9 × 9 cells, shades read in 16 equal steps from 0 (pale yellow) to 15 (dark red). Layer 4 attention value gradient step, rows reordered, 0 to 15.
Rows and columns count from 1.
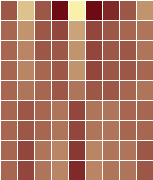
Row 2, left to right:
9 6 10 11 5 11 10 9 8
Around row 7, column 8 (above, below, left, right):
9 8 8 9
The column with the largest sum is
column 6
